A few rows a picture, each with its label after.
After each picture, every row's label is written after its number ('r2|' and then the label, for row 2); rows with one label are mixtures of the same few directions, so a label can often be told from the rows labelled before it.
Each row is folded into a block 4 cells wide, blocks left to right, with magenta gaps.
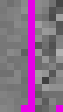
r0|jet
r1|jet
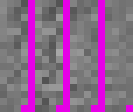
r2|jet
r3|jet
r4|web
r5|web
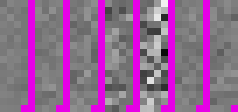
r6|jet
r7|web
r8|jet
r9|web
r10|jet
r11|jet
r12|web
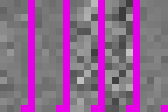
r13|web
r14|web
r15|jet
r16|jet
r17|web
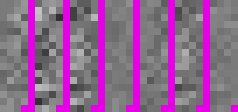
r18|jet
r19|web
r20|web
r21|jet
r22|jet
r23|web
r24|web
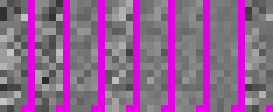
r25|web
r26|jet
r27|jet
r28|jet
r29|jet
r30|jet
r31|jet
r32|web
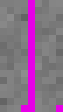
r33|web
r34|jet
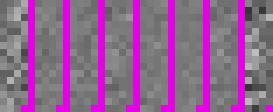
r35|jet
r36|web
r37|jet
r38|web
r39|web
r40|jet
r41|web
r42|web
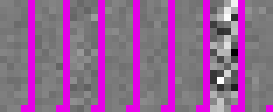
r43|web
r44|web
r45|web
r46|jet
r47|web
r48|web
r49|jet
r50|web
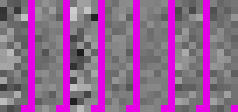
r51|web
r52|web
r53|web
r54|jet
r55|web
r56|web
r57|web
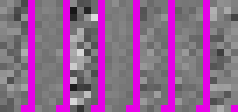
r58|jet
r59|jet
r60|web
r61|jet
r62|web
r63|web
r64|web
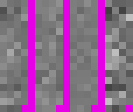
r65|web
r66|jet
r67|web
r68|web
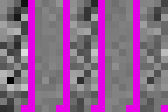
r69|jet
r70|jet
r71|jet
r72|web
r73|jet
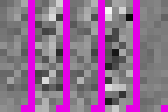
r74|jet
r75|jet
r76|jet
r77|web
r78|web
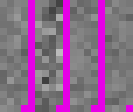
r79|jet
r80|jet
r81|web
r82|web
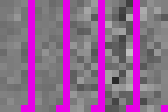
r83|jet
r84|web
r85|jet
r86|jet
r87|web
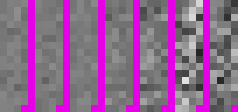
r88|jet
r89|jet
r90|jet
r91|web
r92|web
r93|jet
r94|jet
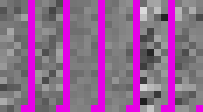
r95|web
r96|jet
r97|jet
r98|jet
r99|web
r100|web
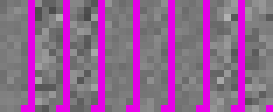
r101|jet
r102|web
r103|jet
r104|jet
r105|jet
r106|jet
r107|jet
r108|web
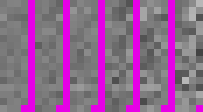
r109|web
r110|jet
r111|web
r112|jet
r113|web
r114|jet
